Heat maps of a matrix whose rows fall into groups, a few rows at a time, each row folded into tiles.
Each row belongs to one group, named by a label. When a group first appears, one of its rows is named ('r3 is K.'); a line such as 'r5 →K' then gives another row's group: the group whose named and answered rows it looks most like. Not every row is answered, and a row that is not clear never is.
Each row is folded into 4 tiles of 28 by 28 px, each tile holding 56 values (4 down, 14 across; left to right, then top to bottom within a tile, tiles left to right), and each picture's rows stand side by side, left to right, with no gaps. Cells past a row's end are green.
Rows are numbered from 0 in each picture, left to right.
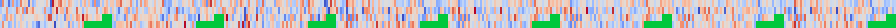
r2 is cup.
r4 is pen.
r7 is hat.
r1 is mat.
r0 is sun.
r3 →hat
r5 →pen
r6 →hat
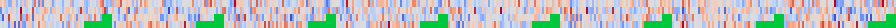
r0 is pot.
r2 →hat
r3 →hat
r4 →pen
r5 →pen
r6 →hat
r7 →mat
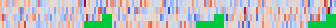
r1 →mat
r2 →pot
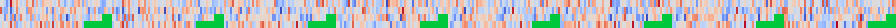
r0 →hat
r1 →hat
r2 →mat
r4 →mat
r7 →cup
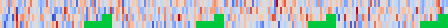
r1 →pen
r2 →sun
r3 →pot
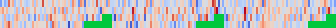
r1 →pot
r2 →pot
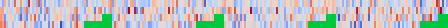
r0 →cup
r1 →sun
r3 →pot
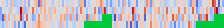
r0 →pot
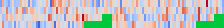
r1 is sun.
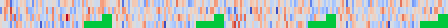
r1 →pen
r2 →hat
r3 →pen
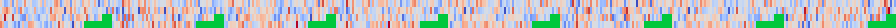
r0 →sun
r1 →hat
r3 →hat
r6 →mat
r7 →pot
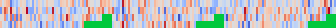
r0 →pen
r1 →hat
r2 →pot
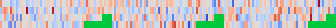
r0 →pen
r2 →sun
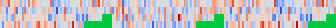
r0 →mat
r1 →pen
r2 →mat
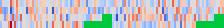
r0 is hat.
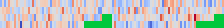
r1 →sun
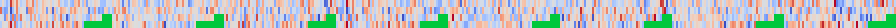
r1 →pen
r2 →cup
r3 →hat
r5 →pot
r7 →mat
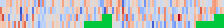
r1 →pen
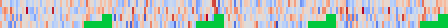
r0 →pen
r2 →pen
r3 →pen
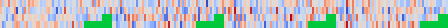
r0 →mat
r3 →hat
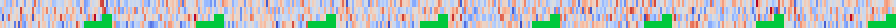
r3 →pen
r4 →sun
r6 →cup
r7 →pen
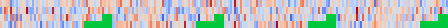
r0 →pen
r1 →mat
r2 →hat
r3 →pot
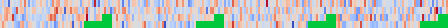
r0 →sun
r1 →pen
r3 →cup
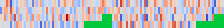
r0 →pen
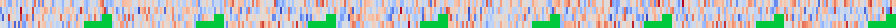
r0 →pot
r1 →hat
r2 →mat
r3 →mat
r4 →cup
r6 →hat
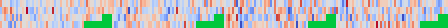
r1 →mat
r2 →sun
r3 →hat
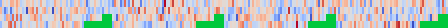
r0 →hat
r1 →sun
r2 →mat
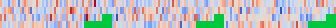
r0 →sun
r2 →mat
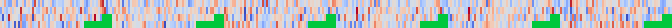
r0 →pot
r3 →pot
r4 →pot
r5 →hat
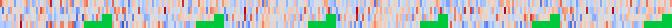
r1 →pen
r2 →pot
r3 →pot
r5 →pen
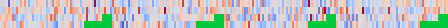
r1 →pen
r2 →cup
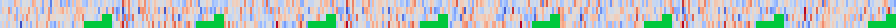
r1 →hat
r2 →cup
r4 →mat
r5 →cup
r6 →hat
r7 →pot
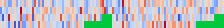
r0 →pot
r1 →hat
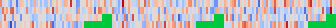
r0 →pen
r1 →hat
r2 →cup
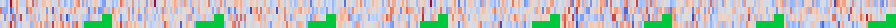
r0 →hat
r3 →sun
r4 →pen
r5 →sun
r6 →cup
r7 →sun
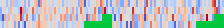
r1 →pot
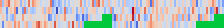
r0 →mat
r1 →pot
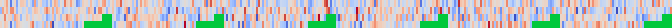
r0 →pen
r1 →mat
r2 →pot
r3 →pot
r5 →mat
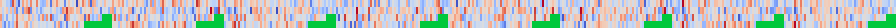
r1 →cup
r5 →pot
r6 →hat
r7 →hat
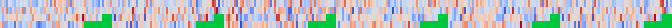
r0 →sun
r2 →sun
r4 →mat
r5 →pot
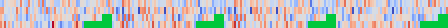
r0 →cup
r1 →hat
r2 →hat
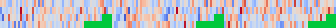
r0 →pot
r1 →mat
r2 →sun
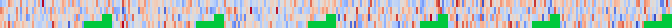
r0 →cup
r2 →pen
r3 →pot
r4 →cup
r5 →cup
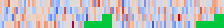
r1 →pen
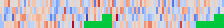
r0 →mat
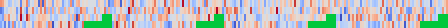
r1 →sun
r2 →pen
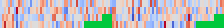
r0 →sun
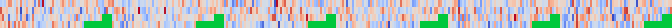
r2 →sun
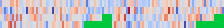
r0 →hat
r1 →sun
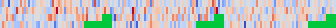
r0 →sun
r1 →pot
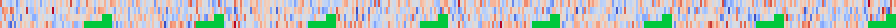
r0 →pen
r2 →hat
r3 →cup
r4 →hat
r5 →mat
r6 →mat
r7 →cup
